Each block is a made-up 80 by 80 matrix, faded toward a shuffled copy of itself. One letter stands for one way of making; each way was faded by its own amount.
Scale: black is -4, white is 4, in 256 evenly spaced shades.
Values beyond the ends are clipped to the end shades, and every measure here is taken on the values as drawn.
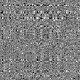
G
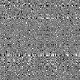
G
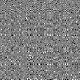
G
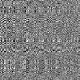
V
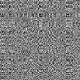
V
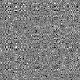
G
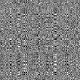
V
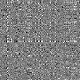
G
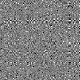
G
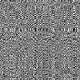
V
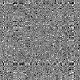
G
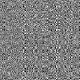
V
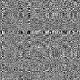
V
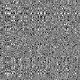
G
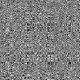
G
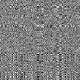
V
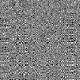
G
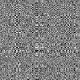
V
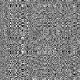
V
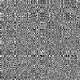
V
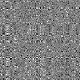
G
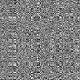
V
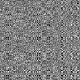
V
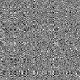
G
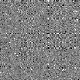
G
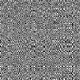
V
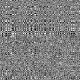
V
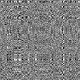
V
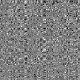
G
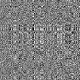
V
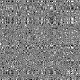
G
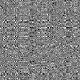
G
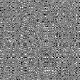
G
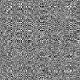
V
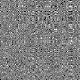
G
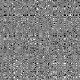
G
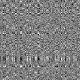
V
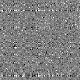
G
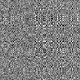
V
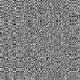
V
